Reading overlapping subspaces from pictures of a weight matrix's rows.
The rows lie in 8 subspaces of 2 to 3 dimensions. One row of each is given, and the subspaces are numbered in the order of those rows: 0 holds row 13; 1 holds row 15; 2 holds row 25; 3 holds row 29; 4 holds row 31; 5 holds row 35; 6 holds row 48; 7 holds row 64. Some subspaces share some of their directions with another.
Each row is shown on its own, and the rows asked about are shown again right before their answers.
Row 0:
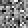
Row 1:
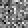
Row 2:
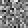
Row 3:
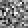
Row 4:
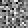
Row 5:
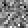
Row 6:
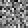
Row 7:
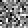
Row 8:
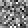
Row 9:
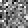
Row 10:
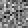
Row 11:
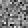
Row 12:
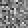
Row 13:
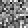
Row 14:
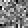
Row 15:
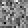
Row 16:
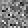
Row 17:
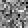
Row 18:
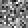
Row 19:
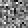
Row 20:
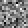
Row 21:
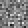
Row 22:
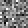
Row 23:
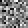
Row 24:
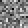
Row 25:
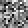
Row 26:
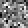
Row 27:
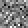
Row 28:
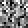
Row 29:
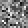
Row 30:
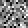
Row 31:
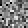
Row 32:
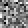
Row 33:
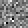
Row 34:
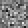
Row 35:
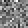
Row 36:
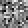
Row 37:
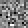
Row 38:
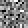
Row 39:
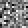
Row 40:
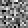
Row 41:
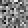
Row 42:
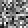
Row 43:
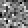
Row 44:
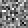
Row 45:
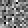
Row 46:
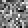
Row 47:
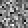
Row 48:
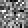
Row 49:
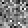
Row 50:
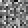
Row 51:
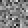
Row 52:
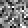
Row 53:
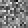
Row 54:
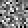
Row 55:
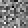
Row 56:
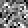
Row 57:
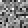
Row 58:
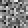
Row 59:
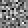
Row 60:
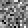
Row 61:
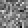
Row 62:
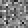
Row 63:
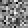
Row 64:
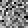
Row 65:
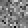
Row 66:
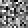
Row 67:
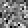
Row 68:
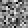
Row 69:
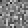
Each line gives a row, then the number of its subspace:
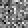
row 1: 3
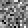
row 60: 4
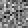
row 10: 2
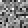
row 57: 0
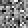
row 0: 2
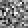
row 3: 7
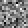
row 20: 5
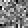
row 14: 5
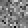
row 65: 3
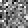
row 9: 7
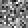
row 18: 5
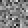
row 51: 7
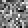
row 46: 6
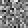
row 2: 5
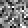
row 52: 2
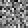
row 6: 5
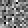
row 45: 0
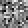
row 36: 2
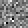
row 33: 0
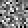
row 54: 4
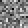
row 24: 0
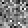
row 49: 1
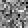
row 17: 6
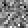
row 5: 1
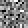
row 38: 6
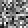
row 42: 0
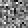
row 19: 3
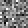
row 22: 0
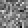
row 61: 6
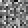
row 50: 7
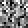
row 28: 1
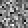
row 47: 4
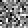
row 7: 0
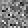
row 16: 3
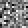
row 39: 2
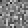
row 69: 4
